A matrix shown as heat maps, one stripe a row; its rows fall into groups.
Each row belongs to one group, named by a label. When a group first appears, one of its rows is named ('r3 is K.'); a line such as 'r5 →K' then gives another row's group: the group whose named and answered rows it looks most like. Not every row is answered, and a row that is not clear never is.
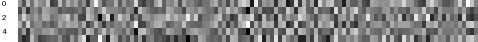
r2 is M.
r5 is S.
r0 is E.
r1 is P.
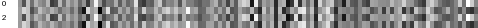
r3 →M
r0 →E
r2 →E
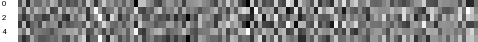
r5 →S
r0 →P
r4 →E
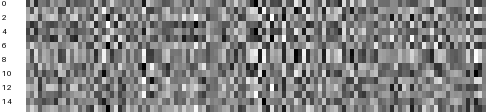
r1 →E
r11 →E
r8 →E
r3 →S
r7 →E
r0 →P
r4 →P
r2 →M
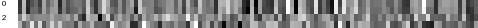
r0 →P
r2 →M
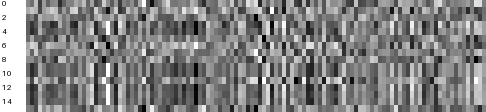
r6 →M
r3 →S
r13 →S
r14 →S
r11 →E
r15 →P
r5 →P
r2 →P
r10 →S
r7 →E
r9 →S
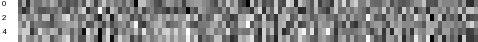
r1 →S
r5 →M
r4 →M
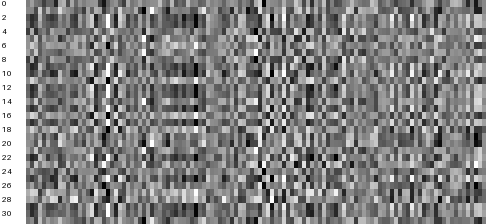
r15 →S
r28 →M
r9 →S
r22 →S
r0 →P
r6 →M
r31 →P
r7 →E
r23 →E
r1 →P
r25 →S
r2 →S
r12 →S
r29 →S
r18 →M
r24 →P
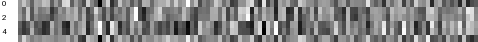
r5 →M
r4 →S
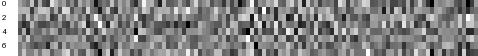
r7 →M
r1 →M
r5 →E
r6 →P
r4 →P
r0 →P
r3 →S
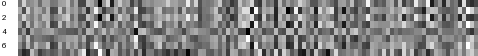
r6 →E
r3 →E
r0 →M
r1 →E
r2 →M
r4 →P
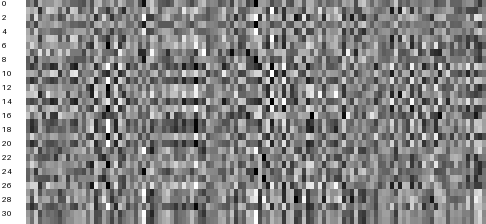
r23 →M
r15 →M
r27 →E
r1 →M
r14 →S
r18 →S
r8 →P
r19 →M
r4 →E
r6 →M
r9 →S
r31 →E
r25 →P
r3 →P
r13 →M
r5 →M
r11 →S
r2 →E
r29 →S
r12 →M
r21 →E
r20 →S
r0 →P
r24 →P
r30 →E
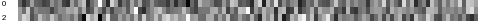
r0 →S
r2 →M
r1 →E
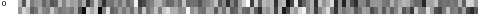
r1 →M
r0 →E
